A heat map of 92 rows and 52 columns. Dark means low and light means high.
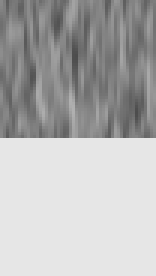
It is made of 2 by 1 panels. Panel 1,1: middling, streaked downward. Panel 2,1: very high, flat.
